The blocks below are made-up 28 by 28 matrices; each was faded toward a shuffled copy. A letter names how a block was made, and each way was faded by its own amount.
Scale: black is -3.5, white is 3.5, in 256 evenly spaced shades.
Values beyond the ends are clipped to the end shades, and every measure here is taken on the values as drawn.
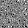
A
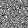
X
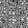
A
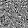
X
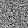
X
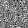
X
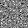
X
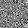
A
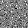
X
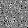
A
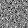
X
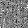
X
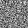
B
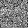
B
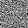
X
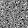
X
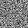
B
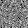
X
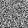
B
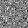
A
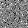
X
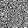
A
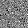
A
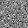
X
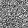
B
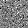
X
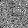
X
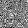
A
